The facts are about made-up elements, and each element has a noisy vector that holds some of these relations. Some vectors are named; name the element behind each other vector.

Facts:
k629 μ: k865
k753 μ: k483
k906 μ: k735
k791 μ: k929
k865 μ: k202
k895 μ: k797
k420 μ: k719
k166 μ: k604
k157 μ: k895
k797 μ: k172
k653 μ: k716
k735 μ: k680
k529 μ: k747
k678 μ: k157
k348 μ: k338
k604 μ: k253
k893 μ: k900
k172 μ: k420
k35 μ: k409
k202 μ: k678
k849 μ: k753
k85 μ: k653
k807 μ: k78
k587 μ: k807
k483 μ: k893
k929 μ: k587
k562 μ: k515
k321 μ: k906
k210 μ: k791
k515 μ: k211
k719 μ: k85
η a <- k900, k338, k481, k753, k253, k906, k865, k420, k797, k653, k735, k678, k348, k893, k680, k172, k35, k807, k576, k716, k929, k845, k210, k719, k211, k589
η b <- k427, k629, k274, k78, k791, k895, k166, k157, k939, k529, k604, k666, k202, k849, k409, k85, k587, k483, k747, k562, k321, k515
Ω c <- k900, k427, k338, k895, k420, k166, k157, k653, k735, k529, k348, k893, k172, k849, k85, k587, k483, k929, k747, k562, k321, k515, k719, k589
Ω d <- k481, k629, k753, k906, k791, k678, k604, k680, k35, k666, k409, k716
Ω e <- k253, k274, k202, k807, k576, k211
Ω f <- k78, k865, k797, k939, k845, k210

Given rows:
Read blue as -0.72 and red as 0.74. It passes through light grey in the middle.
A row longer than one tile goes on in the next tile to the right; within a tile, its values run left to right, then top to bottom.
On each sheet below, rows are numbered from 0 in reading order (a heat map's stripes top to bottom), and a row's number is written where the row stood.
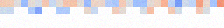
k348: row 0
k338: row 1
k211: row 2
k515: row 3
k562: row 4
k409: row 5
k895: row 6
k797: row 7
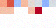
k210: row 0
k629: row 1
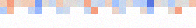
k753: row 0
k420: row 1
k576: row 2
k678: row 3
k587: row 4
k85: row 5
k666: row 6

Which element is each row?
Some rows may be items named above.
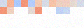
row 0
k939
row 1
k791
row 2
k807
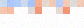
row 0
k202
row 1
k604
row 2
k791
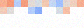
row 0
k845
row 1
k338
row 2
k409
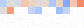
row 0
k666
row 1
k929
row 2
k716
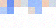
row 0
k653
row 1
k747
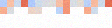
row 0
k78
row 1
k274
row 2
k35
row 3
k78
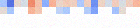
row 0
k85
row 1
k865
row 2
k893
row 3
k653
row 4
k680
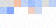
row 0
k900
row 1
k427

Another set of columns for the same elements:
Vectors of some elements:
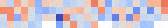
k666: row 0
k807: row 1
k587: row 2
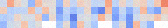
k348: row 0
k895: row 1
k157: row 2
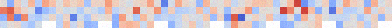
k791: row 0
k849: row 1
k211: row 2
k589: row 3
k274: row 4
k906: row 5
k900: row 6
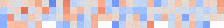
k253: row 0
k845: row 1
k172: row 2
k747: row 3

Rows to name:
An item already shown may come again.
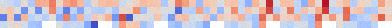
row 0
k587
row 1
k85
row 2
k274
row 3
k653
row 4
k865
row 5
k865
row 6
k939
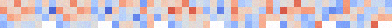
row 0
k716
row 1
k716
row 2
k893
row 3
k680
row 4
k210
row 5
k753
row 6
k797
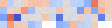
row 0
k274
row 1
k929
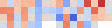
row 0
k604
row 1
k202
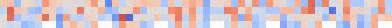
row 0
k78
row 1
k576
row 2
k274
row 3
k604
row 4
k629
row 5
k678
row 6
k210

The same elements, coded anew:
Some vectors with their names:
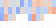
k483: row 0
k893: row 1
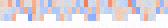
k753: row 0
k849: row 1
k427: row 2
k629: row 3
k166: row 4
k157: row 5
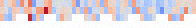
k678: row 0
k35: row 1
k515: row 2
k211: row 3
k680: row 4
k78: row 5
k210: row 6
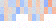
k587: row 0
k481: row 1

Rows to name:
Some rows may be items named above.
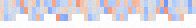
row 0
k680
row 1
k274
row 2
k865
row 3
k680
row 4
k807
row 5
k716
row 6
k939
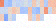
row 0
k604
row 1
k576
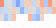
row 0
k791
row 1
k678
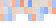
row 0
k678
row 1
k900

